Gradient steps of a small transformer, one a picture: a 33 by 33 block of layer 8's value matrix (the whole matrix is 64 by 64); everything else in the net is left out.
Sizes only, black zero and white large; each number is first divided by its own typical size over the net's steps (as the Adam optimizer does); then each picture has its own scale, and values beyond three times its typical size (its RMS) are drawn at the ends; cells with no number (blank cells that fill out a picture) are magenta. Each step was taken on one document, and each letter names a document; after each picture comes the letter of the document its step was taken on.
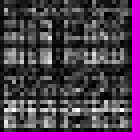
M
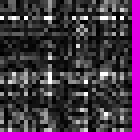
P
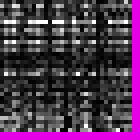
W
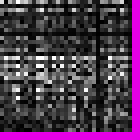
W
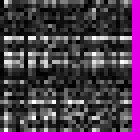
M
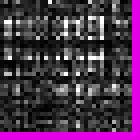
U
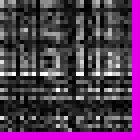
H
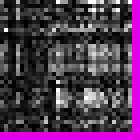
U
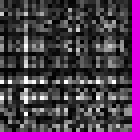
H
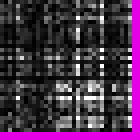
U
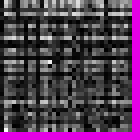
M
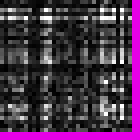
P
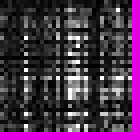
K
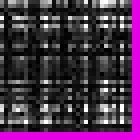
P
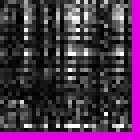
K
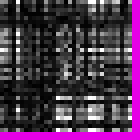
U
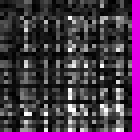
K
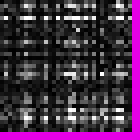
K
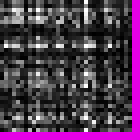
W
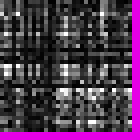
U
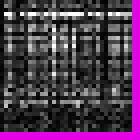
M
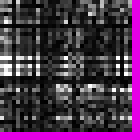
U
